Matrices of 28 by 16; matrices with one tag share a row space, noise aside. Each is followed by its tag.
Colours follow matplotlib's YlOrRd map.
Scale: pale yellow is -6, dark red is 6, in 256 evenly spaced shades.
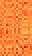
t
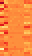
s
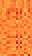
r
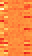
s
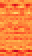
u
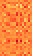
r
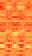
u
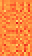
r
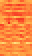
u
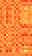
t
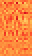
t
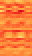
u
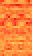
u
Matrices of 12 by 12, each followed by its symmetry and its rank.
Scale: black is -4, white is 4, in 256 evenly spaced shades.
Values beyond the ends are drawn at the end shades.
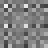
symmetric, rank two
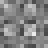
symmetric, rank two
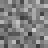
antisymmetric, full rank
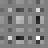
symmetric, rank one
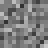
symmetric, full rank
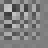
symmetric, rank one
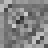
symmetric, full rank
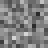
antisymmetric, full rank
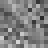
antisymmetric, full rank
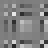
symmetric, rank one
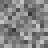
symmetric, full rank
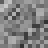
symmetric, full rank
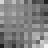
symmetric, rank two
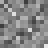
symmetric, full rank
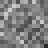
symmetric, full rank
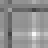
symmetric, rank one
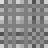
symmetric, rank one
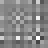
symmetric, rank two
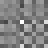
symmetric, rank two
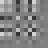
symmetric, rank one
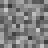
antisymmetric, full rank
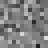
antisymmetric, full rank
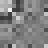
symmetric, rank two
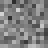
antisymmetric, full rank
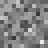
symmetric, full rank
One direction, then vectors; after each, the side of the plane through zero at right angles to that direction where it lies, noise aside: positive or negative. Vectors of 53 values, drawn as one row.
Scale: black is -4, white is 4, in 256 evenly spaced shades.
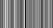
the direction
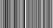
negative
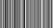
negative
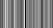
positive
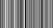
positive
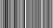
negative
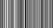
positive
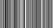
negative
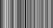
positive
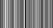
positive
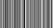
negative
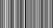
positive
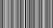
positive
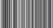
negative
